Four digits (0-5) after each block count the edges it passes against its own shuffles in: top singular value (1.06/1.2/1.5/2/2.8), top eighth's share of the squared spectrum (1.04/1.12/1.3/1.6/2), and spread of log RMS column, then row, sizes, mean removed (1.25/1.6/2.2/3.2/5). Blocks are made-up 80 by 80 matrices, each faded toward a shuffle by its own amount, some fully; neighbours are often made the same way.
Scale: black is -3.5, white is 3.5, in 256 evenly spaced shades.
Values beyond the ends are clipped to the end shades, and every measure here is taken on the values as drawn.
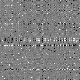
5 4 2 3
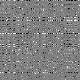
5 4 2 3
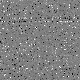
3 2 0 1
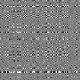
5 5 3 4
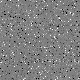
2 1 0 1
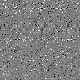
3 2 0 1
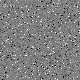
1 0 0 0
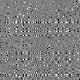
5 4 2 3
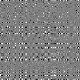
5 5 3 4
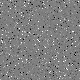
0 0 0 0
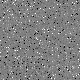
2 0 0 0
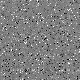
2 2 0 1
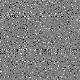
4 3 0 2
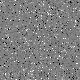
2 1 0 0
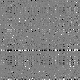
5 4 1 2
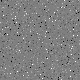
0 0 0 0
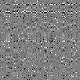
5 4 2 3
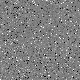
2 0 0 0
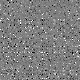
3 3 1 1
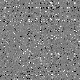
4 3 2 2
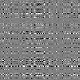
5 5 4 4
